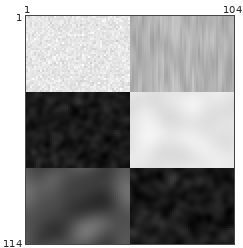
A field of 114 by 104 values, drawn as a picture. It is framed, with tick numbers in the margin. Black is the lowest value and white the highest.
It is made of 3 by 2 panels. Panel 1,1: very high, fine-grained, faint in contrast. Panel 1,2: high, streaked downward, faint in contrast. Panel 2,1: very low, blotchy, faint in contrast. Panel 2,2: very high, smooth, faint in contrast. Panel 3,1: low, smooth. Panel 3,2: very low, blotchy, faint in contrast.
